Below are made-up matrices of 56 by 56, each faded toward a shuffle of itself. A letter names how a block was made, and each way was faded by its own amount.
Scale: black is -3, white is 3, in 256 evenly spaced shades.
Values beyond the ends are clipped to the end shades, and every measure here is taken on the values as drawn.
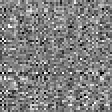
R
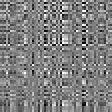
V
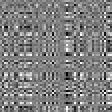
V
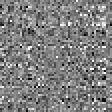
R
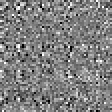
R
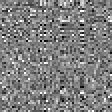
R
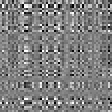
V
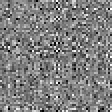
R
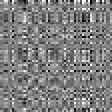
V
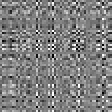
V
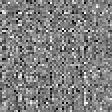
R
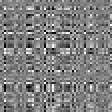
V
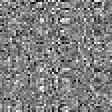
R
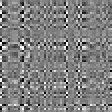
V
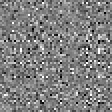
R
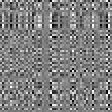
V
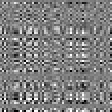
V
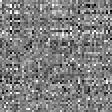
R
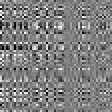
V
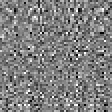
R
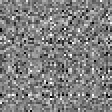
R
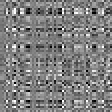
V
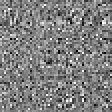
R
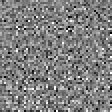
R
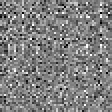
R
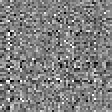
R
